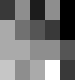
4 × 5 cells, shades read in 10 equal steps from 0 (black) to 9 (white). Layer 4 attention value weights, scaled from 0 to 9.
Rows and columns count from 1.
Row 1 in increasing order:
0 1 2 5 5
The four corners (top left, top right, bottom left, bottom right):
2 0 7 2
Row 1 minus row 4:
-5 0 -5 -4 -2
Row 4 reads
7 5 6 9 2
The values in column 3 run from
1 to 6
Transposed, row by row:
2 6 6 7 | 5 4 6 5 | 1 3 5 6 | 5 2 5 9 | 0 0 3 2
